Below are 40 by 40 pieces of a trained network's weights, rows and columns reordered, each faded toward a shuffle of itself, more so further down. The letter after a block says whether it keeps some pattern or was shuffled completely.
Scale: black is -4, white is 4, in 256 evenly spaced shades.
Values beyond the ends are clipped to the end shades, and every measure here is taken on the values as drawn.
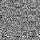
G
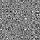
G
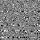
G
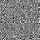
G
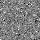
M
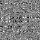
G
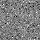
M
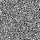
M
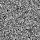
M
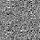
G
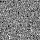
M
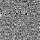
G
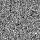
M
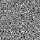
G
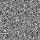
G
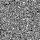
M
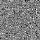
G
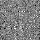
G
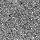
M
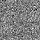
G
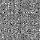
G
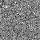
M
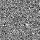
G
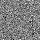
M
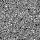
M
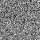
M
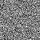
M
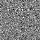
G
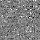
G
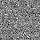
M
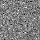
M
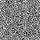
G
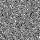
M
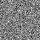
M
